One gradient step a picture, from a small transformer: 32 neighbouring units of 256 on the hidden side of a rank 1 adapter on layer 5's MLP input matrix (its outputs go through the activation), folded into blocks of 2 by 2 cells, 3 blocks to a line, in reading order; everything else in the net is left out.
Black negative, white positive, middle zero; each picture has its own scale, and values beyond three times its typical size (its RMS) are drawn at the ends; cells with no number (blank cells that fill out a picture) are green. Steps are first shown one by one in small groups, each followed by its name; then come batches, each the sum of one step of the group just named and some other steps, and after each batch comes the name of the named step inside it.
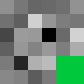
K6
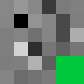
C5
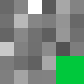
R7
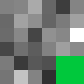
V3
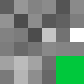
V3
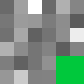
R7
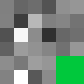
K6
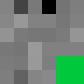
K6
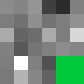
V3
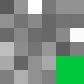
R7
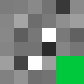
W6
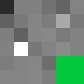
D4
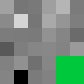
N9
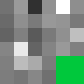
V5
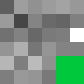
V5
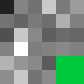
D4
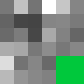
V5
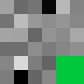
N9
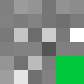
W6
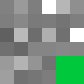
N9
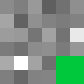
N9
